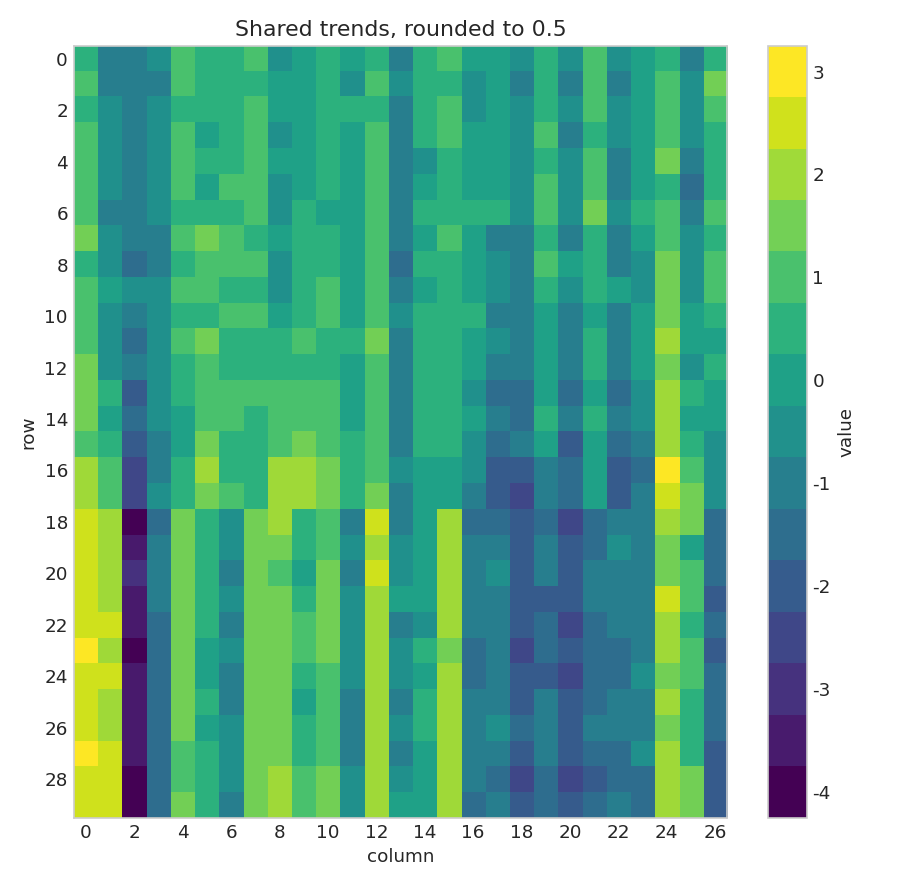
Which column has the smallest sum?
2
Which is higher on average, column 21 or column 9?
column 9
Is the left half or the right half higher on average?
left
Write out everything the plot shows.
Title: Shared trends, rounded to 0.5
x-axis: column, ticks 0 2 4 6 8 10 12 14 16 18 20 22 24 26
y-axis: row, ticks 0 2 4 6 8 10 12 14 16 18 20 22 24 26 28 (0 at the top)
Colour bar: value, ticks -4 -3 -2 -1 0 1 2 3
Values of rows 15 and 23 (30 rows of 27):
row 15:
1 0.5 -2 -1 0 1.5 0.5 0.5 1 1.5 1 0.5 1 -1 0.5 0.5 -0.5 -1.5 -1 0 -2 0 -1.5 -1 2 0.5 -0.5
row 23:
3 2 -4 -1.5 1.5 0 -0.5 1.5 1.5 1 1.5 -0.5 2 -0.5 0.5 1.5 -1.5 -1 -2.5 -1.5 -2 -1.5 -1.5 -1 2 1 -2
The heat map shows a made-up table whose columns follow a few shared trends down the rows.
